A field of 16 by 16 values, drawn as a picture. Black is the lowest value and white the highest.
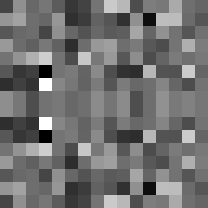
Mirror symmetry: top to bottom. Ninth with the lowest average: middle left. Odd rows or columns: none. Seam: none. Calmest part: centre. Slope: none.
